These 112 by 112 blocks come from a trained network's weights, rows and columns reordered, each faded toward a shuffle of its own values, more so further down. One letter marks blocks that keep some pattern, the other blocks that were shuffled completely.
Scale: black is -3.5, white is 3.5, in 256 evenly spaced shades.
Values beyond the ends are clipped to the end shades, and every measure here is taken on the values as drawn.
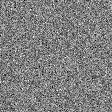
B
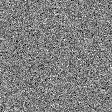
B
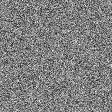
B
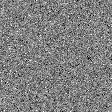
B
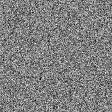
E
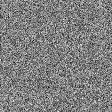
E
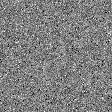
B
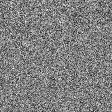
E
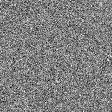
B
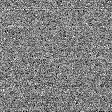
E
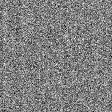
E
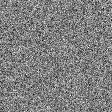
B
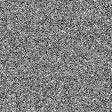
B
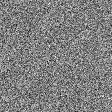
B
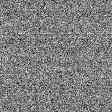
E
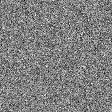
B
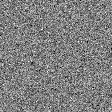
B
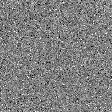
E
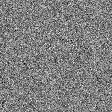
B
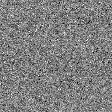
E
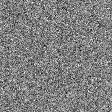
E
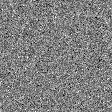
B
